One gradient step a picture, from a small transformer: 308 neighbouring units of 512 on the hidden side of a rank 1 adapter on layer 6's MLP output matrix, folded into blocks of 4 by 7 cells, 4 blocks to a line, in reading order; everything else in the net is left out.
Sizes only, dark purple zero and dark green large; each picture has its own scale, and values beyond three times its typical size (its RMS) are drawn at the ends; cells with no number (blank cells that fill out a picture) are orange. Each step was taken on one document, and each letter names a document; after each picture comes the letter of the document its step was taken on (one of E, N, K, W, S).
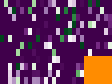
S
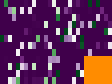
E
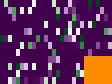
E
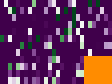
S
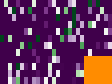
S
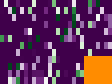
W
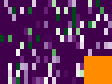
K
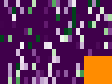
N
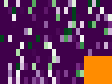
N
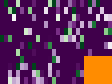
W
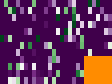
W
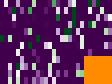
N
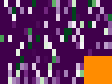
N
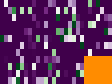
K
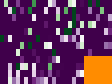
W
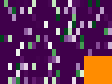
E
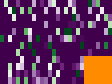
S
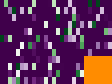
E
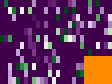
K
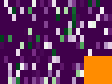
W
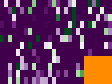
N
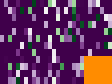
S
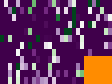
N
